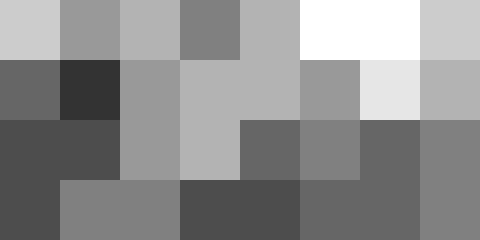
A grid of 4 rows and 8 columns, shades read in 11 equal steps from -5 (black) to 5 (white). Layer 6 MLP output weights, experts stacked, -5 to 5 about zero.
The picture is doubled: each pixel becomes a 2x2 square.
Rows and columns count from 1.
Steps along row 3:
same up up down up down up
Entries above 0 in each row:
7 6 2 0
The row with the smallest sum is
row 4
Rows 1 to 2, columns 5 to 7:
2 5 5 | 2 1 4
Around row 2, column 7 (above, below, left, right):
5 -1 1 2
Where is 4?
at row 2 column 7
